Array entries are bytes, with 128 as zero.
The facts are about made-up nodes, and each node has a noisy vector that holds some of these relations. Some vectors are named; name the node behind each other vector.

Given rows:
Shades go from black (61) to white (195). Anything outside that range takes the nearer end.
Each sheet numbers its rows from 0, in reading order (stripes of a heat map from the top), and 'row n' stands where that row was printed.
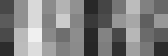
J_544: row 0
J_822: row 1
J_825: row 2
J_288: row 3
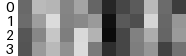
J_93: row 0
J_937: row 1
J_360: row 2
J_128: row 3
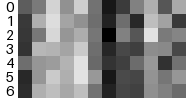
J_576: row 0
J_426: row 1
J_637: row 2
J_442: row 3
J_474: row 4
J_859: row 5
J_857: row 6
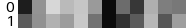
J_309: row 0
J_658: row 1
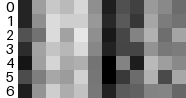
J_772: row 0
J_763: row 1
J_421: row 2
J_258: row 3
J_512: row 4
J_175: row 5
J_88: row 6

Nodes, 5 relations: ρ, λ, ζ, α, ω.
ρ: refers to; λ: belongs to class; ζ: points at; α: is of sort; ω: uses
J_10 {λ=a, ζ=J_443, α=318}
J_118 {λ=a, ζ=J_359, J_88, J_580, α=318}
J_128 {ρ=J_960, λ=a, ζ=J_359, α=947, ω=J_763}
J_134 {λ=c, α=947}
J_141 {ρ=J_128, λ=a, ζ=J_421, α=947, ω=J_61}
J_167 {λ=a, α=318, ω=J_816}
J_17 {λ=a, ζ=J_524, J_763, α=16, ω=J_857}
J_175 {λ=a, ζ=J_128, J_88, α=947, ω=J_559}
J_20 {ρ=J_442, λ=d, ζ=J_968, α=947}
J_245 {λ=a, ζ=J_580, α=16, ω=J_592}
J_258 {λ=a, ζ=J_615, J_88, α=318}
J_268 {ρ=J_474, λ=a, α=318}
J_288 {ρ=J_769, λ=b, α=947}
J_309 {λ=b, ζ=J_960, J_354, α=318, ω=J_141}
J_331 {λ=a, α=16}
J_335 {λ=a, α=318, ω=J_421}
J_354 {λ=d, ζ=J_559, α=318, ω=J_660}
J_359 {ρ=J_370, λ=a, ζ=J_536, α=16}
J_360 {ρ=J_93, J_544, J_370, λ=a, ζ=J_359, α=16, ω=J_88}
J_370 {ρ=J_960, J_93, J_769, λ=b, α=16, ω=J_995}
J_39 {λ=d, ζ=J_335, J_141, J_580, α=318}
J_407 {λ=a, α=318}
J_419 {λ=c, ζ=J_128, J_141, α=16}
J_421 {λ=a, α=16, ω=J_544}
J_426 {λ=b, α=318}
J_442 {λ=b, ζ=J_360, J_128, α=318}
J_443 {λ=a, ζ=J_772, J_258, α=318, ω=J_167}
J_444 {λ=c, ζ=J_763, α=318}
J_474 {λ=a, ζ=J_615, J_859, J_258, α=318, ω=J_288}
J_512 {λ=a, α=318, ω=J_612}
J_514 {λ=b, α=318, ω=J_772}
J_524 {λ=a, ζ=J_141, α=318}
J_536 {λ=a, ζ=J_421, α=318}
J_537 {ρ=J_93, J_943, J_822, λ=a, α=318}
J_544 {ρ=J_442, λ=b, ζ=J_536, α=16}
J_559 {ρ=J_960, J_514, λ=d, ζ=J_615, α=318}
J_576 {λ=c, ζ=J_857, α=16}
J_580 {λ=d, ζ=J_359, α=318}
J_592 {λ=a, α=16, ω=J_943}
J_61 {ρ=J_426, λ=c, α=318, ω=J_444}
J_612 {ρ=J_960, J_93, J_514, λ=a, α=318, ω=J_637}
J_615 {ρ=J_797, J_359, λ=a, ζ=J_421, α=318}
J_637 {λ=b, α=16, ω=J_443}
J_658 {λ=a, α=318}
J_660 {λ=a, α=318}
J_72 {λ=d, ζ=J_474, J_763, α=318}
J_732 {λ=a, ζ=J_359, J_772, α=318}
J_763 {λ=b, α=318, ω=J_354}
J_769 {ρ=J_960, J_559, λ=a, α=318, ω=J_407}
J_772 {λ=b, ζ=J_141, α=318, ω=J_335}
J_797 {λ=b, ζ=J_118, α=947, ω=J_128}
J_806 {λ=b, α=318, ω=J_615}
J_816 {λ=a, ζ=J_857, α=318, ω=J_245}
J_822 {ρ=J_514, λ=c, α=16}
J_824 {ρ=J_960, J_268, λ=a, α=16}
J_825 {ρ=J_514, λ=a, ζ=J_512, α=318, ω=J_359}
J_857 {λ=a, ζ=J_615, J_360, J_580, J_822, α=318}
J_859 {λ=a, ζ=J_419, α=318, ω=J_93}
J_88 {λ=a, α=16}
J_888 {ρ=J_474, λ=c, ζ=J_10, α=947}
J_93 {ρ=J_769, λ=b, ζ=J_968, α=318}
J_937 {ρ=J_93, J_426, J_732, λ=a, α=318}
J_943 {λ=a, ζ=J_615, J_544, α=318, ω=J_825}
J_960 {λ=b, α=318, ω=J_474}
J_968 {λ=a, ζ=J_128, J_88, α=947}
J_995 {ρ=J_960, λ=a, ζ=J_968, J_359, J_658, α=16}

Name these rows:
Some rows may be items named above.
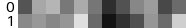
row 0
J_995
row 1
J_39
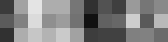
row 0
J_444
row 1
J_134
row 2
J_615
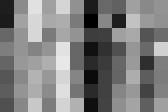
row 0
J_17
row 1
J_512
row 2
J_359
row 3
J_39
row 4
J_474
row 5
J_797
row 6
J_128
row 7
J_360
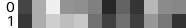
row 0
J_61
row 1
J_960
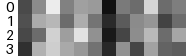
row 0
J_370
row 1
J_995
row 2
J_421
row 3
J_268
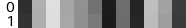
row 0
J_426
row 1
J_426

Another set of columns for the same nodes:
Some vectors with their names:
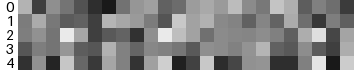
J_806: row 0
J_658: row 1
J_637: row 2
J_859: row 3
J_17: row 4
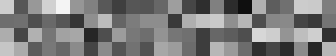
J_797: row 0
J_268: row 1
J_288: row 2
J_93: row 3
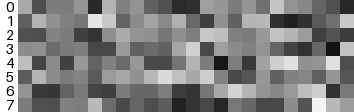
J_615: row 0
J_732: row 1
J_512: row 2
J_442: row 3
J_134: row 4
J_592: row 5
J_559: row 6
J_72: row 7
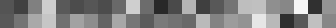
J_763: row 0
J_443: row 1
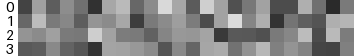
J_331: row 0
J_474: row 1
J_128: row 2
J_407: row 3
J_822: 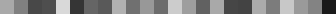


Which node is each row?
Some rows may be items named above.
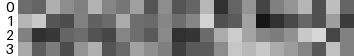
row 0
J_141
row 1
J_995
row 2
J_559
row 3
J_61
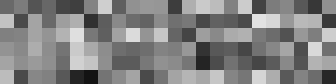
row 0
J_268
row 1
J_288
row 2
J_426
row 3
J_128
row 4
J_175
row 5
J_806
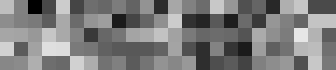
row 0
J_576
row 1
J_20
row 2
J_370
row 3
J_797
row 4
J_128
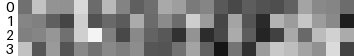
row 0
J_359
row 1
J_822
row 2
J_39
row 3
J_134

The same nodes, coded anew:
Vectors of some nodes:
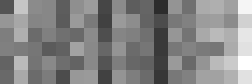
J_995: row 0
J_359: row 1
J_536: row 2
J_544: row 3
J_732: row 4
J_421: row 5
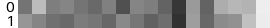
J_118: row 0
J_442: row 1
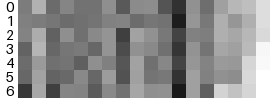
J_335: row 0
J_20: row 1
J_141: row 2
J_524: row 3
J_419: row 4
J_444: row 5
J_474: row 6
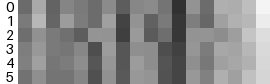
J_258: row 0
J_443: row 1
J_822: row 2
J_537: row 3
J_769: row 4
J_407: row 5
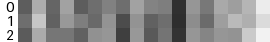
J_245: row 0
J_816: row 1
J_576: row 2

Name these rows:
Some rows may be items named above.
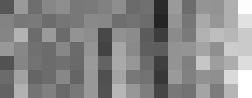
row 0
J_39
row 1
J_20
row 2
J_128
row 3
J_134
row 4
J_824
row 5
J_444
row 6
J_17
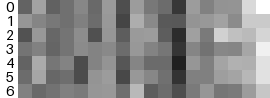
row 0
J_444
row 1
J_134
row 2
J_268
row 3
J_559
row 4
J_360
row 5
J_421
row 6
J_637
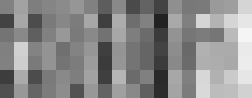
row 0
J_93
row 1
J_888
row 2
J_309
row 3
J_175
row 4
J_175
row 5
J_888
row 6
J_268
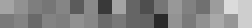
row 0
J_61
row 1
J_580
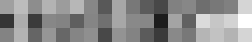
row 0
J_797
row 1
J_474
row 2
J_128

